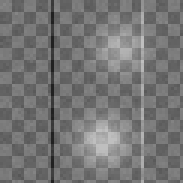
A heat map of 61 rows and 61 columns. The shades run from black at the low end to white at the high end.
Columns 18 and 48 differ from the columns beside them. Two bumps rise from the field. The bottom middle is the ninth with the highest average.
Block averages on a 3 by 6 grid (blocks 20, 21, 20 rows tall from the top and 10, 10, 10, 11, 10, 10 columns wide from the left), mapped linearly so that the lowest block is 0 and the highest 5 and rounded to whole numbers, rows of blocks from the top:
101331 / 101221 / 102521
